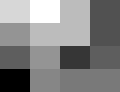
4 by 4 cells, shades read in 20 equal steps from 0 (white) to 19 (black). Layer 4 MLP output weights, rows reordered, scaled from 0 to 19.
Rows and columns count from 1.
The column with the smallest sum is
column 2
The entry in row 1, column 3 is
5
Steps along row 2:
down same up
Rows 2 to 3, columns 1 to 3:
8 5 5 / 12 8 15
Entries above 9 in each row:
1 1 3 3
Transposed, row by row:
3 8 12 19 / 0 5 8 9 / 5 5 15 10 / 13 13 12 10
